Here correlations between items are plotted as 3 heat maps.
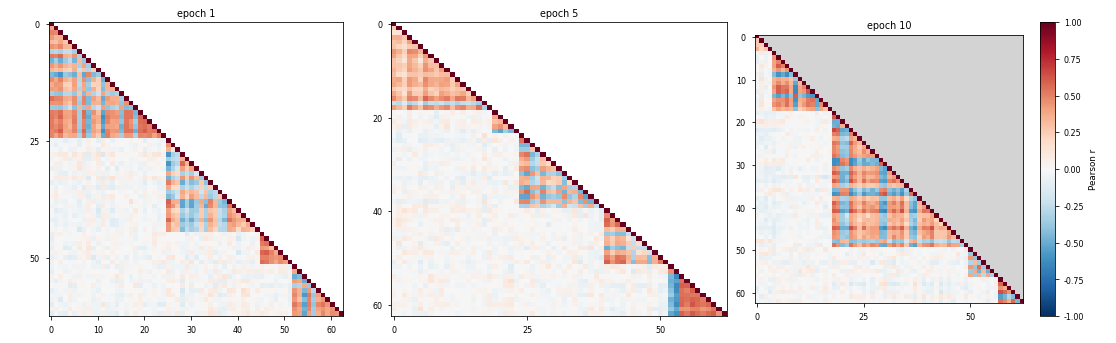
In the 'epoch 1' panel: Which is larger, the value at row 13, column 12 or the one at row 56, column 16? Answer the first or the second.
the first
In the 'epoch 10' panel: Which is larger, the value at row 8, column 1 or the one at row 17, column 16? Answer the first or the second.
the second
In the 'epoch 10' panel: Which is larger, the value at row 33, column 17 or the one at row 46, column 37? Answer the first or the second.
the first
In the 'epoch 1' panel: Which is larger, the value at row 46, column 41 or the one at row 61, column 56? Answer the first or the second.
the first
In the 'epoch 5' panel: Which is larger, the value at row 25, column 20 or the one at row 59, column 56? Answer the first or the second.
the second
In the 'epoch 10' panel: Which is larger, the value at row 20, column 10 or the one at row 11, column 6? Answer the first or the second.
the second
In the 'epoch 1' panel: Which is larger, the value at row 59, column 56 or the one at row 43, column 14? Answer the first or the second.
the second
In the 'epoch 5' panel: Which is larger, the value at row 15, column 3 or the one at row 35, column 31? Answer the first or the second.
the first
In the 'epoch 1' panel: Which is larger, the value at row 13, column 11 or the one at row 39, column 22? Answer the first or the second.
the second
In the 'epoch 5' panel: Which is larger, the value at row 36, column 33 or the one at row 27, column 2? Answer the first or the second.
the first
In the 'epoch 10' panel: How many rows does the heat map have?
63
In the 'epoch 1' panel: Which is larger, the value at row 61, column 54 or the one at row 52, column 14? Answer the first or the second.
the second
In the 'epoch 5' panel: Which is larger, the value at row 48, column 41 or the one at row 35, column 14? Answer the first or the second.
the second
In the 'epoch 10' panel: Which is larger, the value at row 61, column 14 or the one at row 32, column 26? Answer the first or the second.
the second
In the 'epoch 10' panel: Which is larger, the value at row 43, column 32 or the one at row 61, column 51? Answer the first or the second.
the first
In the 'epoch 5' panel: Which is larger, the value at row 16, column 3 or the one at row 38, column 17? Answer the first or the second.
the first
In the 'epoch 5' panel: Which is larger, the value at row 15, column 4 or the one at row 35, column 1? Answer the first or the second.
the first
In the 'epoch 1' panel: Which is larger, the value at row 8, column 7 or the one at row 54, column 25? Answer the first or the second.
the second
